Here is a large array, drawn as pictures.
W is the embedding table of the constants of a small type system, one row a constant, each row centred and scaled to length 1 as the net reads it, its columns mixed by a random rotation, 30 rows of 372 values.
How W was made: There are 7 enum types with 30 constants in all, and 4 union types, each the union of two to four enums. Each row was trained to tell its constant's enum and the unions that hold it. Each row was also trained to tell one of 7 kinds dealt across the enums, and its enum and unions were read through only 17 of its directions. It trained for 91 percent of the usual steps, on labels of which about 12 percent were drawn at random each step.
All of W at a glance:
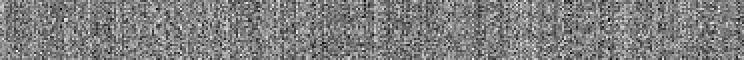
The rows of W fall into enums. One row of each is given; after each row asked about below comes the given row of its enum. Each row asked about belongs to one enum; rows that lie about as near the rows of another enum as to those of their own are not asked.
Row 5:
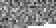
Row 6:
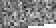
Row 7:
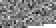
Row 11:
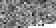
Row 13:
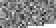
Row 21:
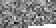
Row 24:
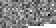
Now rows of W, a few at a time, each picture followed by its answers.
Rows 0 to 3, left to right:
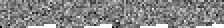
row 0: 7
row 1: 11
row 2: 5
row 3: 5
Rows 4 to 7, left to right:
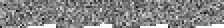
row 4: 13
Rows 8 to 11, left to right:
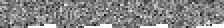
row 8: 5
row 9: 24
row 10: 24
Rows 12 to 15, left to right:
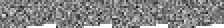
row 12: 13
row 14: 11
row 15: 7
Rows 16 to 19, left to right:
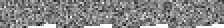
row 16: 7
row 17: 24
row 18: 6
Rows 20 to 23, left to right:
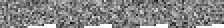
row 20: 11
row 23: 24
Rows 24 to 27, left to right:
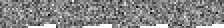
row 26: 11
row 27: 21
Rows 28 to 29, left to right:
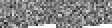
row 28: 13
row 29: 13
